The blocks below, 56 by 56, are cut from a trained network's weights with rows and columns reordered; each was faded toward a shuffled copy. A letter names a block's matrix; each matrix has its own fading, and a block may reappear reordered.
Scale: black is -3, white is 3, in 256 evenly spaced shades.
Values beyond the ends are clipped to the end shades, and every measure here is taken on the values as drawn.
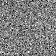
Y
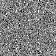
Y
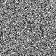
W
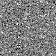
Y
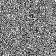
W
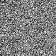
W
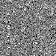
Y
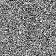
W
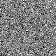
Y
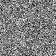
W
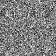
W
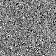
Y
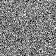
Y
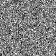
Y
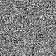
W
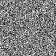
W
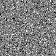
Y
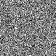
W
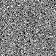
Y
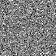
Y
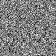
W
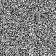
W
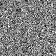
W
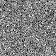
Y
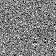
Y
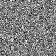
W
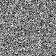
Y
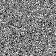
Y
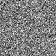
W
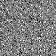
Y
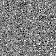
Y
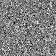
Y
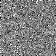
Y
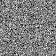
Y
